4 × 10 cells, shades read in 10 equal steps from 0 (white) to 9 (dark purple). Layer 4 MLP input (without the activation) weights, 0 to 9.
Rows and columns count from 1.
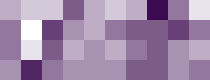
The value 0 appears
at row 2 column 2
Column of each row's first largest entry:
8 3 3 2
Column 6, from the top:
2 5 3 4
